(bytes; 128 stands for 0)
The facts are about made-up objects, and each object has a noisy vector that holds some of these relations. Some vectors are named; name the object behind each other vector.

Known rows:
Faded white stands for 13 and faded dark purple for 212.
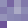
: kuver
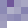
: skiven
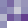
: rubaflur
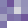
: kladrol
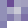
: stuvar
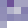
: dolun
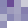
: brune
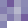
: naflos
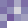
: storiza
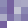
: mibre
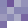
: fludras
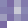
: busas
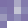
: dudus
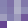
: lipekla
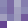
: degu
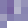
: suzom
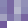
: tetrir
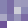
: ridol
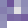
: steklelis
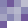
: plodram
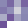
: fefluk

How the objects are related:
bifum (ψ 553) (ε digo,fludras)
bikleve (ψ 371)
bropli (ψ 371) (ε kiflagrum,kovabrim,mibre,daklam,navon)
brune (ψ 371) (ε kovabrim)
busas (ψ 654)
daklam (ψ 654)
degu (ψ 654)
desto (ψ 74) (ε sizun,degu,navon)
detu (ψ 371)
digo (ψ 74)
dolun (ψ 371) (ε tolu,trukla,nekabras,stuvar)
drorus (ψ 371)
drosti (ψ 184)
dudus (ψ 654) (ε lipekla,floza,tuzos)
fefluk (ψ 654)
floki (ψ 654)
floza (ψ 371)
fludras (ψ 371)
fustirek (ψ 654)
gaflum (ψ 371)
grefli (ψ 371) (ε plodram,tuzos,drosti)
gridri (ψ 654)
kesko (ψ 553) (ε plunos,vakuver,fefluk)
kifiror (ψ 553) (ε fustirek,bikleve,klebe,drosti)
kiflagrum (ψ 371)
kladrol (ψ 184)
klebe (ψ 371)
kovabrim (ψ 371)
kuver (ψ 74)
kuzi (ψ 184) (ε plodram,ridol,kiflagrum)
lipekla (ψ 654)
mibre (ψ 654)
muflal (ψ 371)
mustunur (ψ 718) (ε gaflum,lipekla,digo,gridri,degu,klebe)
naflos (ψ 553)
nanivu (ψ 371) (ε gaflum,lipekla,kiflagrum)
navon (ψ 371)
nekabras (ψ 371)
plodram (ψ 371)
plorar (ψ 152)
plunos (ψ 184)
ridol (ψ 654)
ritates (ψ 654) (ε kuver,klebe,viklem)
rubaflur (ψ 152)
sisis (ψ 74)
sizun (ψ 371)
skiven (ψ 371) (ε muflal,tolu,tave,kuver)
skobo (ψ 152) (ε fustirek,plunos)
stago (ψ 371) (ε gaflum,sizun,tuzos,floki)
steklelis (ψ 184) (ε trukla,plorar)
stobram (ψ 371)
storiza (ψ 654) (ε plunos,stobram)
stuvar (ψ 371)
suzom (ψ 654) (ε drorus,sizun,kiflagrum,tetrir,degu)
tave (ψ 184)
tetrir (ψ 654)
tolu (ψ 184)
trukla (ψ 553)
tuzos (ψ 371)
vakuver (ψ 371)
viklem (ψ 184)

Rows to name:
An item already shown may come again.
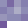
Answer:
kuver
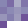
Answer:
digo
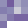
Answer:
tave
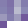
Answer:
floki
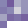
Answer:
kladrol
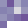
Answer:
tolu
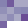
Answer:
gaflum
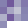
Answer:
kesko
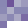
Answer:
fludras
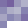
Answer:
grefli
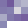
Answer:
kuzi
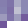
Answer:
floki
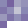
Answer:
sisis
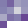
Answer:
drosti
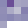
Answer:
dolun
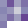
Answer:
trukla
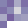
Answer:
storiza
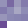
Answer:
kuver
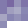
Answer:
kifiror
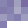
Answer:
ritates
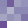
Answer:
klebe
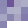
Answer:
detu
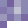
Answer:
sisis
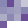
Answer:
kiflagrum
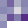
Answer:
plorar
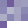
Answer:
bikleve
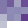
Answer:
mustunur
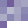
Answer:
bikleve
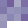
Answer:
bifum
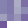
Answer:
gridri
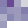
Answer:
bropli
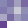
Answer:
fustirek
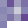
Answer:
trukla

